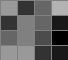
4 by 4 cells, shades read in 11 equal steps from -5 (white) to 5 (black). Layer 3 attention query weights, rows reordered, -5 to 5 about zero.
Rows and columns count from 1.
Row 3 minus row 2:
-2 0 1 1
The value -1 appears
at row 1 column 1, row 4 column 1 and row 4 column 2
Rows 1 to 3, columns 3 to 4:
1 -2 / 1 4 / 2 5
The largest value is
5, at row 3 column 4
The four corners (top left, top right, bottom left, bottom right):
-1 -2 -1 4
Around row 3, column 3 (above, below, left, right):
1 3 0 5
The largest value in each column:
3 3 3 5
